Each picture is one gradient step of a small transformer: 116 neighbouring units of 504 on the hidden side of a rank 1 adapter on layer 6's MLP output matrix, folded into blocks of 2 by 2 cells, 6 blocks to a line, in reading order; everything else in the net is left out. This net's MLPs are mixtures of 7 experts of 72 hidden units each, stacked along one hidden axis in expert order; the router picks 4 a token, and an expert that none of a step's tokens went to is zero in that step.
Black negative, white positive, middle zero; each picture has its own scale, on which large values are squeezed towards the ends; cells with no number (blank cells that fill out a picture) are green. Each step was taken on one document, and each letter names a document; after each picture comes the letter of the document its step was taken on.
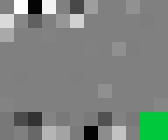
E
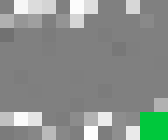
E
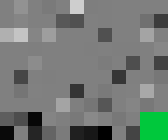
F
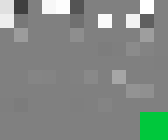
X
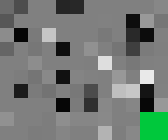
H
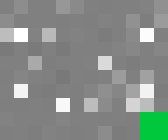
H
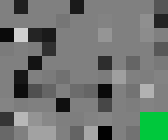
F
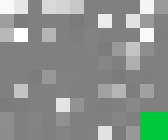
X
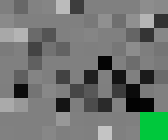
H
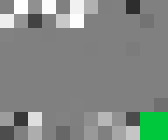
E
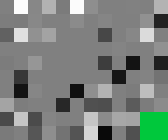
F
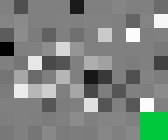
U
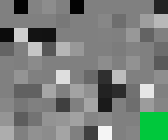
F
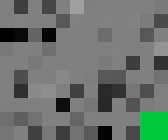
F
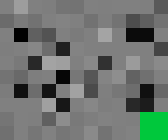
U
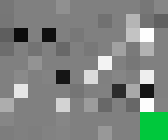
H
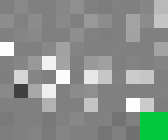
U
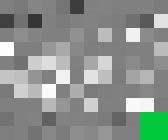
U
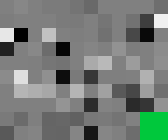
H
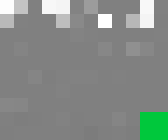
X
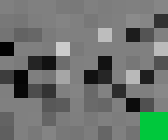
U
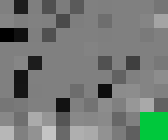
F
